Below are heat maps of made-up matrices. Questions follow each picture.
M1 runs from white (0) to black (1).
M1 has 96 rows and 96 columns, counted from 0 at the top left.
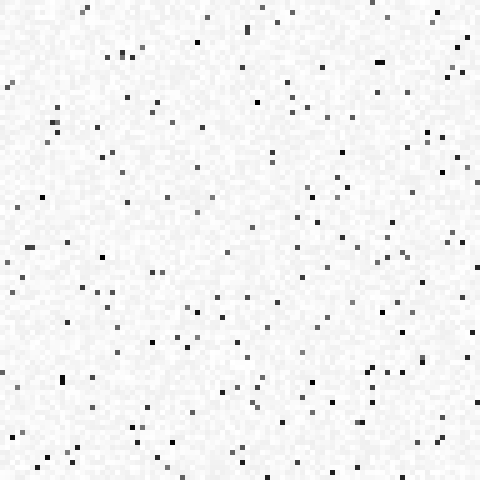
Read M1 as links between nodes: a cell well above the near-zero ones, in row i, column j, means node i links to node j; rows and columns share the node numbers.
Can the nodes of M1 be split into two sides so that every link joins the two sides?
yes
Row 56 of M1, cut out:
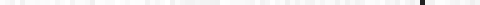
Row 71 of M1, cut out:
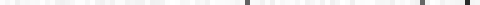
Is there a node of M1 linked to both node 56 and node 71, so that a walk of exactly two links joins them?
yes
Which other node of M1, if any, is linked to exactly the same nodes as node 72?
node 56
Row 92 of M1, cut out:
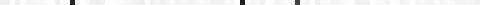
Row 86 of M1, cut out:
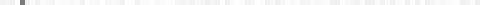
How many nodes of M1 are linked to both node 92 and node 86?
0
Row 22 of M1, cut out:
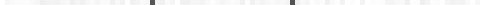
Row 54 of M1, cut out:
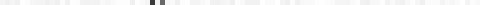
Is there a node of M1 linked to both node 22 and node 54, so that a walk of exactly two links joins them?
yes
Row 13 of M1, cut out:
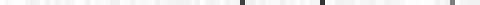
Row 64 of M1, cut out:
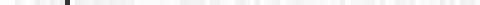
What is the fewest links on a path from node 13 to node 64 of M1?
1
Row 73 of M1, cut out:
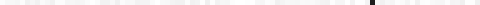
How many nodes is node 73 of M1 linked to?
1
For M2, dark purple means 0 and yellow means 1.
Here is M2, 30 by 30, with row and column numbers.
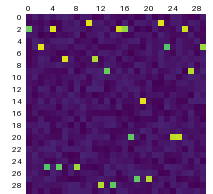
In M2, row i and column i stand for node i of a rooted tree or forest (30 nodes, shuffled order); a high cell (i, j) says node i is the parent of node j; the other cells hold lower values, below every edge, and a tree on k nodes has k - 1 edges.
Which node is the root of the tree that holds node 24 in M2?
9
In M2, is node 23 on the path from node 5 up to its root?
no
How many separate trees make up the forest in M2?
5
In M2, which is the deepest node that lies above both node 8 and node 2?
25
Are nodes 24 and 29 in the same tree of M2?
yes
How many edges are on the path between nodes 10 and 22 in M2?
2
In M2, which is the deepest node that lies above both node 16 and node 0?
2
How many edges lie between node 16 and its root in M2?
6
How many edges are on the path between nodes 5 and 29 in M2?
1
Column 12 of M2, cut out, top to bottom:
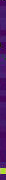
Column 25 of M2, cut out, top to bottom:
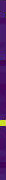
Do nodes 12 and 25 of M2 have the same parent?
no
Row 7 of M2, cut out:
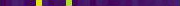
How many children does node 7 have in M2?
2
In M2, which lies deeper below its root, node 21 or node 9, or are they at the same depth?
the same depth
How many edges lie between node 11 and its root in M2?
1
